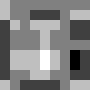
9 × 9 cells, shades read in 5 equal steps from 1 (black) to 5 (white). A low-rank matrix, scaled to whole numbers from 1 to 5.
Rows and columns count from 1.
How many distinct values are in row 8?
3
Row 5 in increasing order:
2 3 3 3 3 3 3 3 4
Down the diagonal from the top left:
4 3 3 3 4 4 3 2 4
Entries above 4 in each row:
0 0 0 0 0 1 1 0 0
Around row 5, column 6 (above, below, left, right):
3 4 4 3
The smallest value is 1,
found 2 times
